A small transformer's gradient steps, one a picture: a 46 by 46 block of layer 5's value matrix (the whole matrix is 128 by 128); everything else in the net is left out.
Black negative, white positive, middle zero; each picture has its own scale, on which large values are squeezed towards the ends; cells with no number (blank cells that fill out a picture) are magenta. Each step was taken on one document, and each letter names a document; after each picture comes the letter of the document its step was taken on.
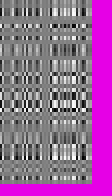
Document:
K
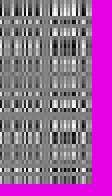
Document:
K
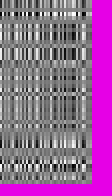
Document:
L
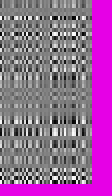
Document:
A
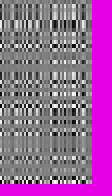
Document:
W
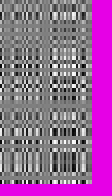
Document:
W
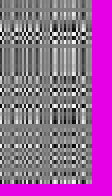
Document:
W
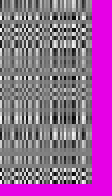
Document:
A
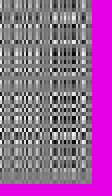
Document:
L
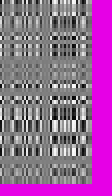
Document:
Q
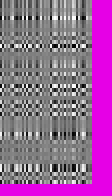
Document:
W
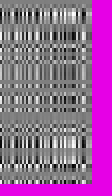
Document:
L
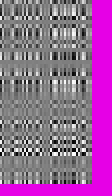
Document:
A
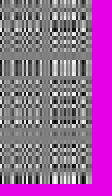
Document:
W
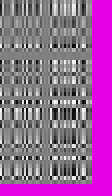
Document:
K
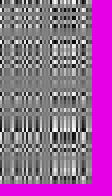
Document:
Q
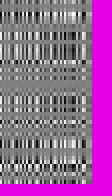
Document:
L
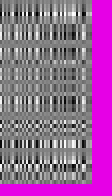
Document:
L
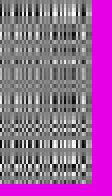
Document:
L
